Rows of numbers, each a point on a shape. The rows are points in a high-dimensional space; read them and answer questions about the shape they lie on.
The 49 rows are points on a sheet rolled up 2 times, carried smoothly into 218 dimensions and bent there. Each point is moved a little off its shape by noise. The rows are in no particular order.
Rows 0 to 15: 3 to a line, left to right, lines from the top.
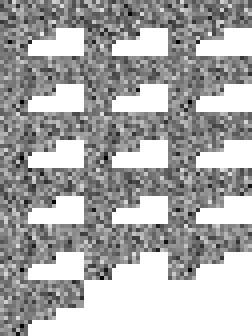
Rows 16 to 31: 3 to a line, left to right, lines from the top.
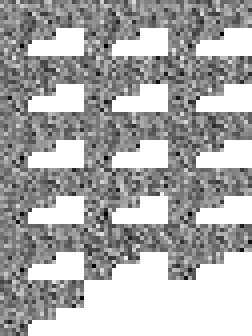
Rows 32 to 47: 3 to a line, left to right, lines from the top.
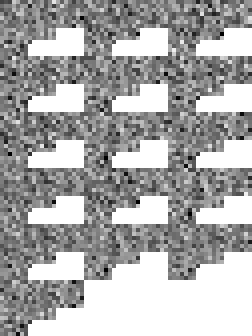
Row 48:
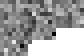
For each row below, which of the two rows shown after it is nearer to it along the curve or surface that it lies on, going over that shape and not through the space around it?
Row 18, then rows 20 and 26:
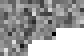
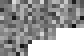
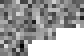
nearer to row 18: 26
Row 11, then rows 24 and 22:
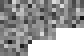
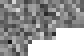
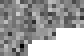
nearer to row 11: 24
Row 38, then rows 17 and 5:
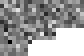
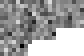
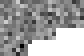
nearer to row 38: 17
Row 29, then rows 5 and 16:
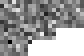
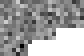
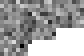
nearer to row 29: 16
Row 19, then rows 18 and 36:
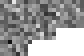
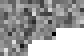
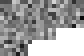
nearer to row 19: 18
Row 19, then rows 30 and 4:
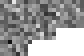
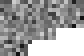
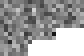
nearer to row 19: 4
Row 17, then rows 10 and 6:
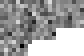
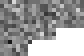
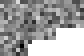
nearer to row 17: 6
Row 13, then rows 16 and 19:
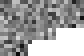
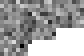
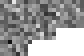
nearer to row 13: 16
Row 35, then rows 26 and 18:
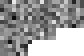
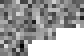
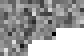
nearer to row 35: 26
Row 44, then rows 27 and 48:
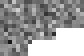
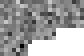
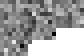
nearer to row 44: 48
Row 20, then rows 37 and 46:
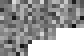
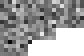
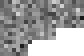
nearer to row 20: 37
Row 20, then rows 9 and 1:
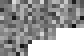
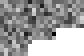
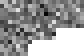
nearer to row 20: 1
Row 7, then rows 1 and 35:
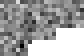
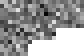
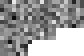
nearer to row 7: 35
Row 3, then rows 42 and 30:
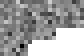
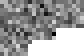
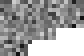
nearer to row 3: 30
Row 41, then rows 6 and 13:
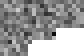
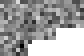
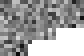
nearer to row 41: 6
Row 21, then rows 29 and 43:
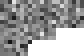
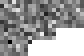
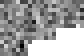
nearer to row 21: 29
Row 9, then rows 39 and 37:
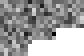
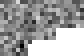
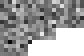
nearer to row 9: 37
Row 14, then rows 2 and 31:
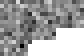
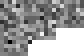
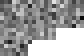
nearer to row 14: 31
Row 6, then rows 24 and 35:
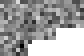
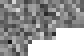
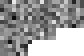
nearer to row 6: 35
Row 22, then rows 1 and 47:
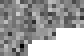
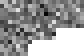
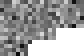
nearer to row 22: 47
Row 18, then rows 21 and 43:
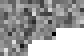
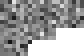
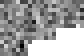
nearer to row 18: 43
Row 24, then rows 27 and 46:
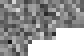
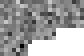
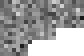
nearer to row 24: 46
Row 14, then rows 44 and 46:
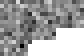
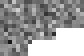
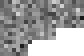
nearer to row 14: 44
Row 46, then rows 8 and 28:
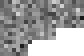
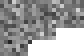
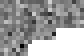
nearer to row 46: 8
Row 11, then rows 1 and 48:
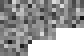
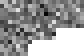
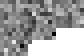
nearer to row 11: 1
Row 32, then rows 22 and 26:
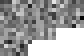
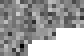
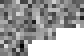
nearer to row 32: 26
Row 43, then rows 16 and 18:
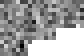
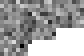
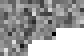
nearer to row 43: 16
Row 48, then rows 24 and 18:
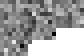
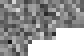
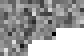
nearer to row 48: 18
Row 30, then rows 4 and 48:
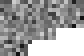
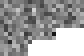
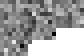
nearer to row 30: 48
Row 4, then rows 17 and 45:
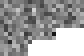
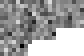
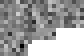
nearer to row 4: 17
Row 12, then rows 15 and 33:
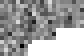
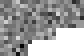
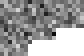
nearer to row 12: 15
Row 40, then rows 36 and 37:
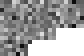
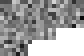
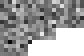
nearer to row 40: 36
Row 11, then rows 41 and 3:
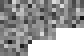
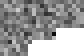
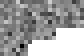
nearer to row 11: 41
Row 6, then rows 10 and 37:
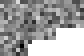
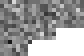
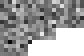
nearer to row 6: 37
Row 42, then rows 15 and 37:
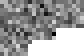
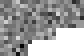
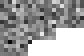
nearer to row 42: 37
